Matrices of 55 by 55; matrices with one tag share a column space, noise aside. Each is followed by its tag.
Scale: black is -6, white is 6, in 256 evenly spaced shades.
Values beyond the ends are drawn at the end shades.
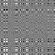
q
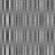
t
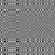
q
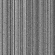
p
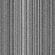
p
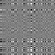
q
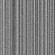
p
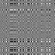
q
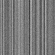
p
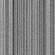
p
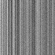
p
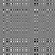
q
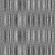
t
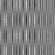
t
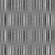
t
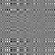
q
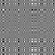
q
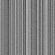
p
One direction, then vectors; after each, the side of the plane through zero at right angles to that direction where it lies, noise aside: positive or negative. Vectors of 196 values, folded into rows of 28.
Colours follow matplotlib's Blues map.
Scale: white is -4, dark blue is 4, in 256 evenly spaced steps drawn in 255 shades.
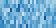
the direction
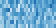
negative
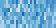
negative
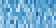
negative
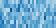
positive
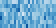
positive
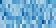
negative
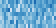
negative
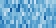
positive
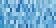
positive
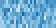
negative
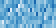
negative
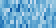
positive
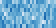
positive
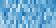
negative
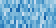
positive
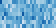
negative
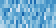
negative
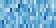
positive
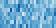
positive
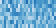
negative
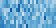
positive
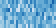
negative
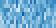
negative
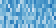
negative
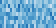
positive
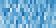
negative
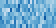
positive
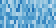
positive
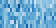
positive
